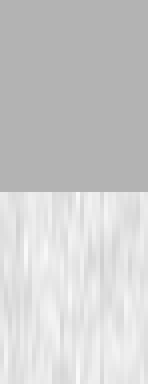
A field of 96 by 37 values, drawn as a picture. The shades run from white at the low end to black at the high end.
It is made of 2 by 1 panels. Panel 1,1: low, flat. Panel 2,1: very low, streaked downward, faint in contrast.
